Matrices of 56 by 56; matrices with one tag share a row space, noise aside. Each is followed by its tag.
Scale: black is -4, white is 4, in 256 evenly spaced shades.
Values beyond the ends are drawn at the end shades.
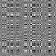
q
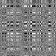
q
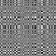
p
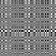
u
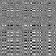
q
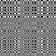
p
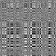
q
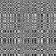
p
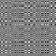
u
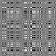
q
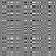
q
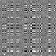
q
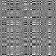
q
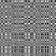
u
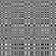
u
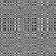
p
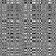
q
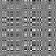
q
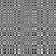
p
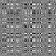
q
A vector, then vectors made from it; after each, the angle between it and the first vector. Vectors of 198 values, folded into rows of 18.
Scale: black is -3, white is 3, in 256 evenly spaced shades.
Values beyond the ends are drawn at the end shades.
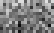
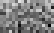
nearly parallel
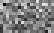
partly aligned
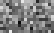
partly aligned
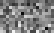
partly opposed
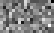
partly opposed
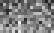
nearly opposite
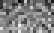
nearly opposite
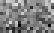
nearly parallel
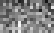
nearly opposite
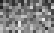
nearly opposite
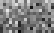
nearly parallel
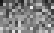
nearly opposite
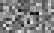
orthogonal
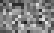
partly opposed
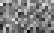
partly aligned
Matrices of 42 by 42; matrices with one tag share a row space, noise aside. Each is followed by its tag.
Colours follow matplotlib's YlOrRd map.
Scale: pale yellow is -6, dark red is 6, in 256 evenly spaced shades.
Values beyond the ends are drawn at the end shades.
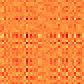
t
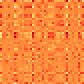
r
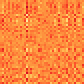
t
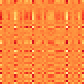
r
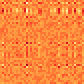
t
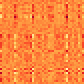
r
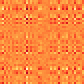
t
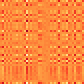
t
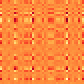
r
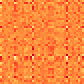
r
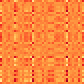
r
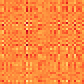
t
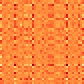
r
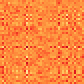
t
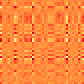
r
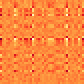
r
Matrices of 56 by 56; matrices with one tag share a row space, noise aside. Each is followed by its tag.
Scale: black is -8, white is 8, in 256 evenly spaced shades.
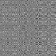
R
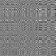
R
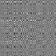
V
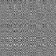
V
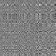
R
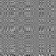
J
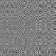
R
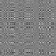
J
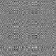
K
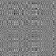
K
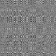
V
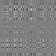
V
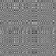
K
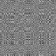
J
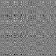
V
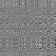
R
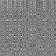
V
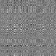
V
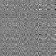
R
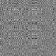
K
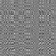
J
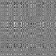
V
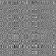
K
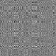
K
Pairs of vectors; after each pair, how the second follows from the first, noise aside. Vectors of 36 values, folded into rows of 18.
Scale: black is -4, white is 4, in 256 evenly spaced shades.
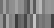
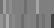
partly zeroed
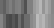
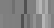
partly zeroed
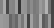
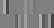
partly zeroed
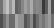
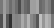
reversed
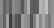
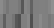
partly zeroed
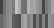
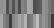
reversed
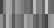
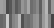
reversed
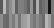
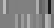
partly zeroed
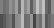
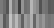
reversed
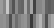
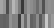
reversed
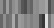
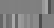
partly zeroed
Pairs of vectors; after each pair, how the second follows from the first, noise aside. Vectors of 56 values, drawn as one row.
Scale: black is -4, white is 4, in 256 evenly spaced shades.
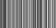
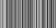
negated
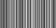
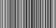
negated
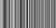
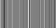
partly zeroed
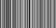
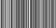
negated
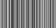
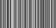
negated
